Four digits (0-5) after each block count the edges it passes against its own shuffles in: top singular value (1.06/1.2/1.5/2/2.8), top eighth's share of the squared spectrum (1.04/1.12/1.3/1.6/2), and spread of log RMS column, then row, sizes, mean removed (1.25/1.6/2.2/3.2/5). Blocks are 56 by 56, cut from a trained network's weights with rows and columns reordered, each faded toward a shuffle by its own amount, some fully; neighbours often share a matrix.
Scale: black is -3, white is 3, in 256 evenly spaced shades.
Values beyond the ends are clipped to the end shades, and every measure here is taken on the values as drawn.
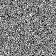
1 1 0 0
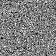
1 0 0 0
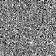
2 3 1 2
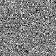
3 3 1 1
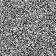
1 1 0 0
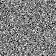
2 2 0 0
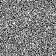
0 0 0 0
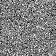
0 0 0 0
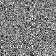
3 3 2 1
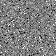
1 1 0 0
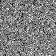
0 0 0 0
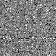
2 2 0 1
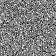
0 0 0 0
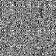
3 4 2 2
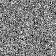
2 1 0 0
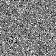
1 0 0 0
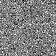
1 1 0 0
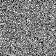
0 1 1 0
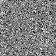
2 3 1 1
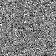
0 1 0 0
